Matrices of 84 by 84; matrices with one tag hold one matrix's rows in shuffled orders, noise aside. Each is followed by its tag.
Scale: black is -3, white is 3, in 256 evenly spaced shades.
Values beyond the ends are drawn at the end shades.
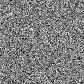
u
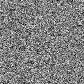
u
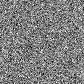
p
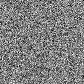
p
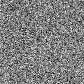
u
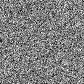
p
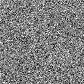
u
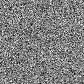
p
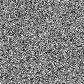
u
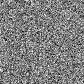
u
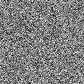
u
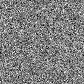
p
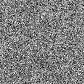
p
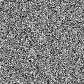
u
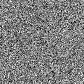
p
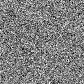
u
